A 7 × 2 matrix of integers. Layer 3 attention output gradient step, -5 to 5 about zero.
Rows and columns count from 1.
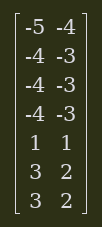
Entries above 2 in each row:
0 0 0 0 0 1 1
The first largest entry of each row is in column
2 2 2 2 1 1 1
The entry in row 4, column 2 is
-3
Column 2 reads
-4 -3 -3 -3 1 2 2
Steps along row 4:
up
